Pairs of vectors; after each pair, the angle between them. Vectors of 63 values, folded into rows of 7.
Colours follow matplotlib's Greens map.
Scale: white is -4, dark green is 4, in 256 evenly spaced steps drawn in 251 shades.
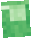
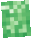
partly aligned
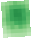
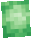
nearly opposite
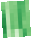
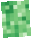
partly opposed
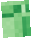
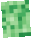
orthogonal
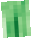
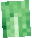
nearly opposite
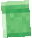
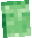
nearly opposite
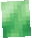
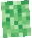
orthogonal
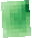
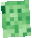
orthogonal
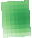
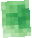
nearly parallel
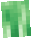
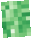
partly opposed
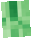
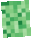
orthogonal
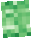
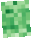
nearly opposite
